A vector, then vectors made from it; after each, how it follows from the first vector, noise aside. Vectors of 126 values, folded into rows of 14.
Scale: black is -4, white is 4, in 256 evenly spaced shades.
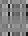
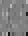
partly zeroed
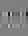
partly zeroed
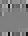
partly zeroed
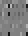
partly zeroed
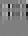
partly zeroed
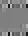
partly zeroed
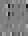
partly zeroed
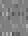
partly zeroed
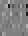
partly zeroed
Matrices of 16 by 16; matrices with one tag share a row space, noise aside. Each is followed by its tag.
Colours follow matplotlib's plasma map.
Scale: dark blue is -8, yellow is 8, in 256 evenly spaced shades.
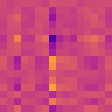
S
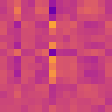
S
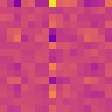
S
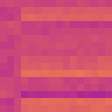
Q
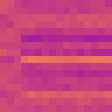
Q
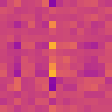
S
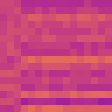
Q
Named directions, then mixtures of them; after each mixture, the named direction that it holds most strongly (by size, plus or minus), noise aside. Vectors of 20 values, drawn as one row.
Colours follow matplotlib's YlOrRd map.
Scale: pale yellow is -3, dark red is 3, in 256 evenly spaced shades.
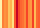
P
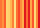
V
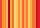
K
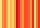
P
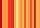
P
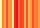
P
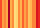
K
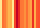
P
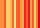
V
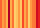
K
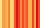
P
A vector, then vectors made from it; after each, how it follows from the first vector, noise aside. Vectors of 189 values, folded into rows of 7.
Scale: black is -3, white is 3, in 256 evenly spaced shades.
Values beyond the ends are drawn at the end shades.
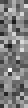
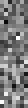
reversed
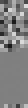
partly zeroed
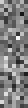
reversed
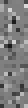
partly zeroed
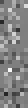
partly zeroed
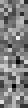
reversed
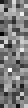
copied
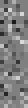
partly zeroed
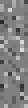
partly zeroed
